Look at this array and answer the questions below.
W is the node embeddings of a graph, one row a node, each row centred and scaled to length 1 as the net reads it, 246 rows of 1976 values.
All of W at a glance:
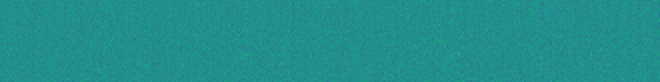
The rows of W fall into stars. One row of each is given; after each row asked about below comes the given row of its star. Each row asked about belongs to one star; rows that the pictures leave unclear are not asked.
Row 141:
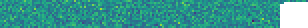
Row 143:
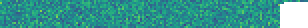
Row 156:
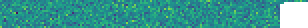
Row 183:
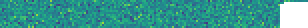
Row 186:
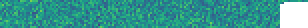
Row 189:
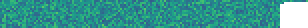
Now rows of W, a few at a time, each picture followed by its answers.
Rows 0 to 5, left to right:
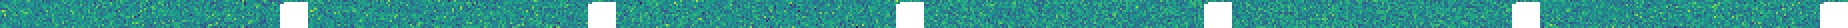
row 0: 189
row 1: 189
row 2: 186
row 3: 143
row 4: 183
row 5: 141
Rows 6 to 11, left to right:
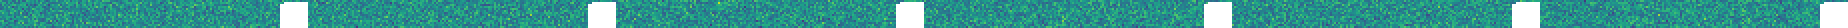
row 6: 143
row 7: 183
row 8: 141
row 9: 156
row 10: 141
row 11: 156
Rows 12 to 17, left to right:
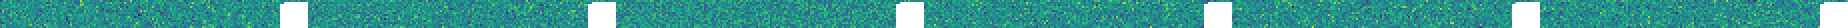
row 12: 189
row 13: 183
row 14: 183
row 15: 141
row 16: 141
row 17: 183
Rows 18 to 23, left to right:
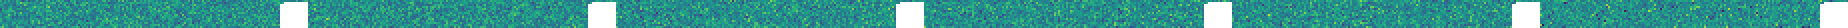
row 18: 156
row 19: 141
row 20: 156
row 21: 156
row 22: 183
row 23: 186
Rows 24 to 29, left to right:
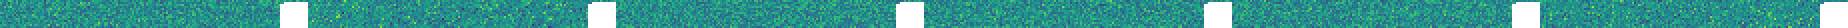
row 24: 143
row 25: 141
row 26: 141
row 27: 183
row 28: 189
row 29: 189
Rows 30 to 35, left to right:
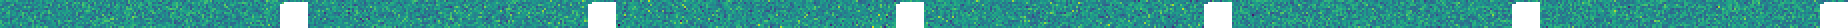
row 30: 156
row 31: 156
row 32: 186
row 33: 141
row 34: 143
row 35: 141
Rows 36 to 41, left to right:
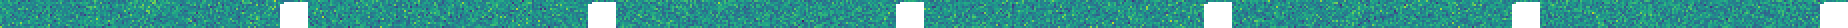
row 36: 156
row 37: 141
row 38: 183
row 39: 183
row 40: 141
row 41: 143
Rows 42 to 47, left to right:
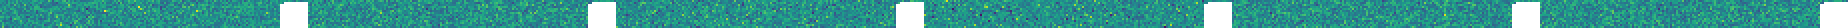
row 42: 143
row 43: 141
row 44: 156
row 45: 186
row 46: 189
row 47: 186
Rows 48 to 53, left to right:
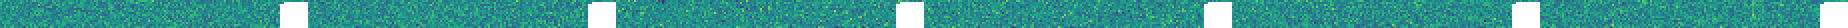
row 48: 186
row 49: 156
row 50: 189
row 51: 183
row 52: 141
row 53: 141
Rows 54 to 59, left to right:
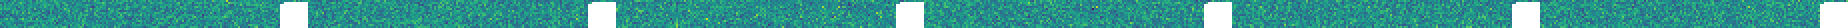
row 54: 141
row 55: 156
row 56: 183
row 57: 141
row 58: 183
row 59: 189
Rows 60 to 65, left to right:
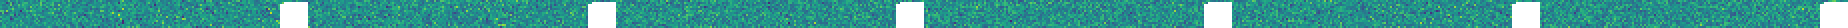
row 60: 143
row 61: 156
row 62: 183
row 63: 189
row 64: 183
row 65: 141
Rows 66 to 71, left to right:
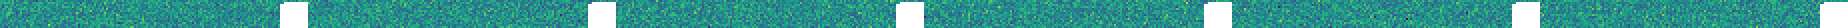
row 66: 156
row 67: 183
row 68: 143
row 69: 141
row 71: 186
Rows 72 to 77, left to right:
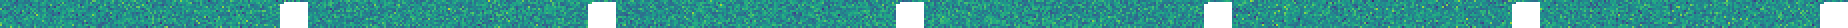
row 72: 183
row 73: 143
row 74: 156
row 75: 186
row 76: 189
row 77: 183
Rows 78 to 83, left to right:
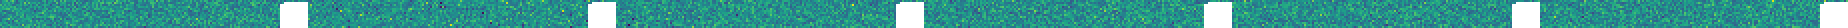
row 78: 141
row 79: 186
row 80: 156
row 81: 141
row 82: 189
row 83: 183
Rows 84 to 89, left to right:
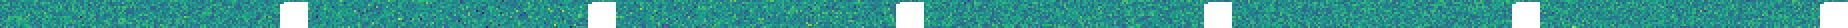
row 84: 183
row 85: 186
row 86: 156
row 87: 189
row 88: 143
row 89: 183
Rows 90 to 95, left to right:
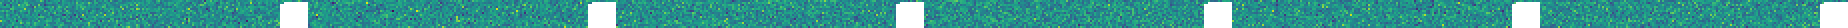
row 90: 143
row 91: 186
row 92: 156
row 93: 186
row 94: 143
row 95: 156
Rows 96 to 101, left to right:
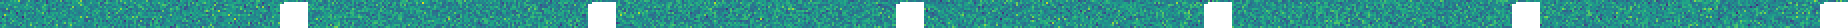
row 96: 189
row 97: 183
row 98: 189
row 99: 183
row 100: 156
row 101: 156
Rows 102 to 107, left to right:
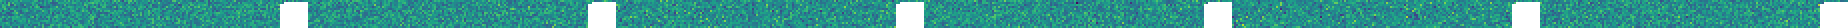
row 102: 183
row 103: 186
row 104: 183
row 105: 186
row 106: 141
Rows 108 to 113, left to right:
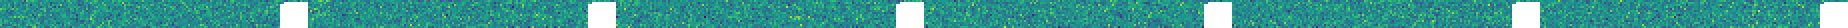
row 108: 183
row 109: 189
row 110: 141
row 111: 141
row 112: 156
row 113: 189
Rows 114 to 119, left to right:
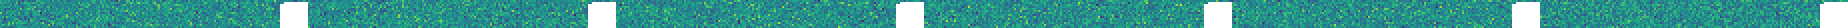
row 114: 156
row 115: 156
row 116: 143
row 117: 141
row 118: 189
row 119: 156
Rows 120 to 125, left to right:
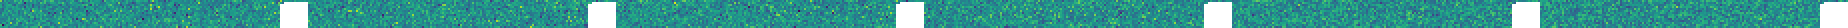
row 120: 186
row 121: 143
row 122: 186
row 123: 156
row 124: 186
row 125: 141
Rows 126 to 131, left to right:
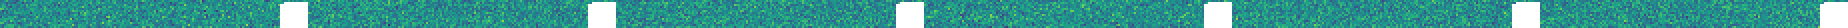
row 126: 183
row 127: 186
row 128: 156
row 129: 156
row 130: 189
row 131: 183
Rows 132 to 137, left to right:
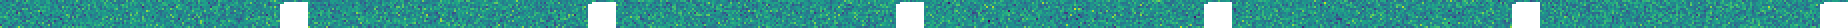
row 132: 156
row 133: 156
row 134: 183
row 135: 186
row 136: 183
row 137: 183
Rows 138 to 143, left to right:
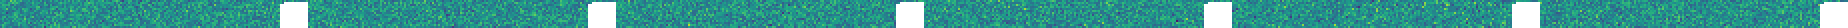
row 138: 189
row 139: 189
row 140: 141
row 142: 189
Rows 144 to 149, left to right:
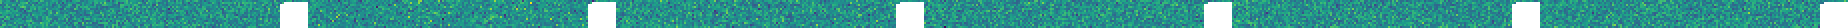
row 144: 143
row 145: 141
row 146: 183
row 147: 141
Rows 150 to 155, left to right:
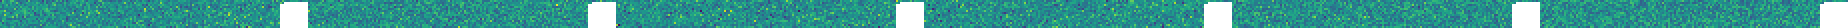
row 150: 189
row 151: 141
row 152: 186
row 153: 143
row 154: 189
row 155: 186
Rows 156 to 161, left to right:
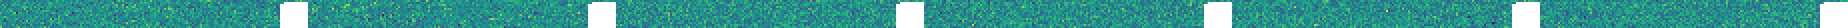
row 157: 143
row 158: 189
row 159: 156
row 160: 186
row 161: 156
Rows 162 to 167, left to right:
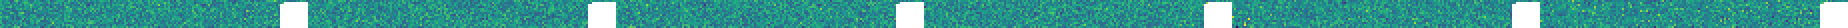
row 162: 156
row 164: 141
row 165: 141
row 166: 156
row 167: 143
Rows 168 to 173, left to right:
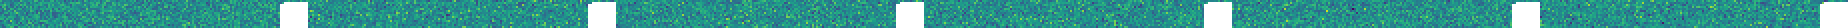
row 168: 183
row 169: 189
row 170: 156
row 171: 156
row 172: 186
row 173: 141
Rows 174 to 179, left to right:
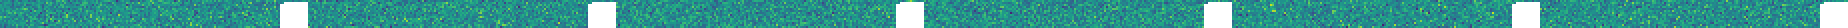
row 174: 156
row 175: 156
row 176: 186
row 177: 186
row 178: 143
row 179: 183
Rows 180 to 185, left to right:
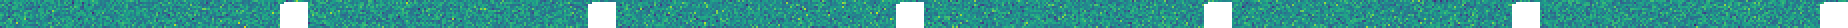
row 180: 186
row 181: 189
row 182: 143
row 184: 183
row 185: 141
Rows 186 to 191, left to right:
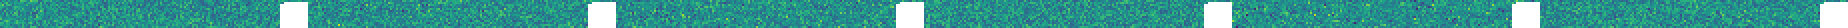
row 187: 143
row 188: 156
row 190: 143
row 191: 156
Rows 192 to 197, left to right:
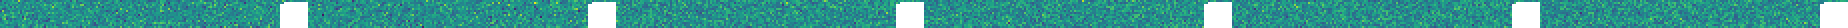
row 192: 189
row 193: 143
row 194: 143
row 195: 143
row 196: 143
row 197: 156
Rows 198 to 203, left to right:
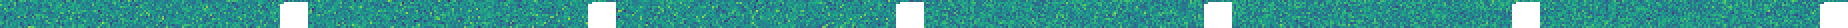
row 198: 183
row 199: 189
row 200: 189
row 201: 156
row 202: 143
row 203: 183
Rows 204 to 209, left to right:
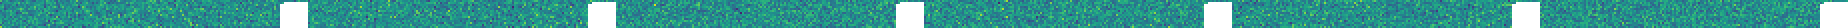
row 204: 156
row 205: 189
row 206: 143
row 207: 189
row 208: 183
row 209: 143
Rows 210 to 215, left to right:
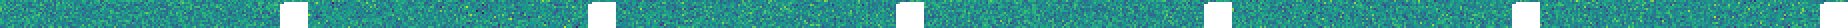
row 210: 183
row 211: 186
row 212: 156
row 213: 186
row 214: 183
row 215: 141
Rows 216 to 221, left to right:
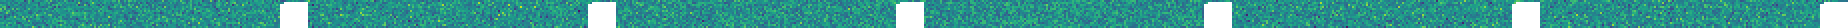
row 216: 183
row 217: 143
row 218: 143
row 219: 156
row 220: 143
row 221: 183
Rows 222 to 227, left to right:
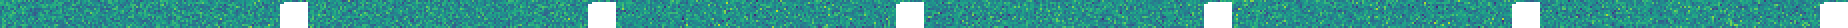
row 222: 189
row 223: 189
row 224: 189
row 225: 156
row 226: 189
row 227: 156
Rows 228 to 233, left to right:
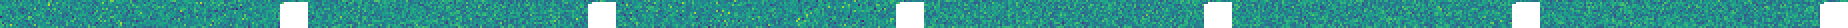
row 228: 141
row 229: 183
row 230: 143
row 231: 183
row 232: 183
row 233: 156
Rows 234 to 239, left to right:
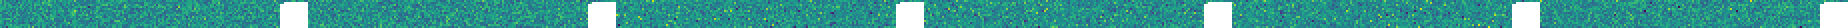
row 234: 141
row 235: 141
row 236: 186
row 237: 143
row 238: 186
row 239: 143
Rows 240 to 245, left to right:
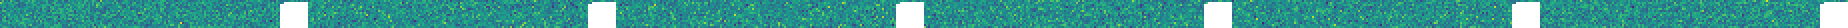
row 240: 189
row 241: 189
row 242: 143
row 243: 156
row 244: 189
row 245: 189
